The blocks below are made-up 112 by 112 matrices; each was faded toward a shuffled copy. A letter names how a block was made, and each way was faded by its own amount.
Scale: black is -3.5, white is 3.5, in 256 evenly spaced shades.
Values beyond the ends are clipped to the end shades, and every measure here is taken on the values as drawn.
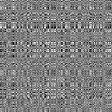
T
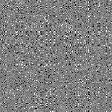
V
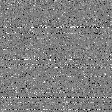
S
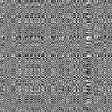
T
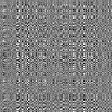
T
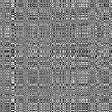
T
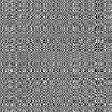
T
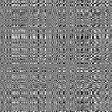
T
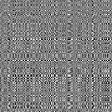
T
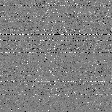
S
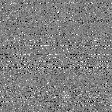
S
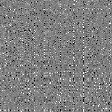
V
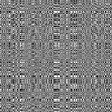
T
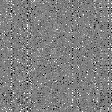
V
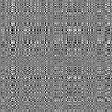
T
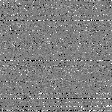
S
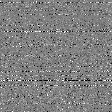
S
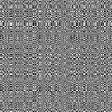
T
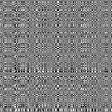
T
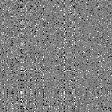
V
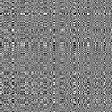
T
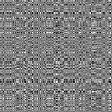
T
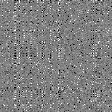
V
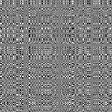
T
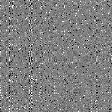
V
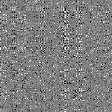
V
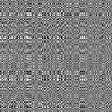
T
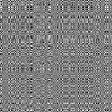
T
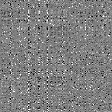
V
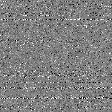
S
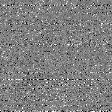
S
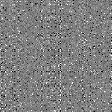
V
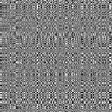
T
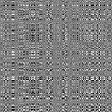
T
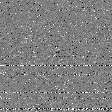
S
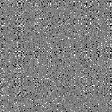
V
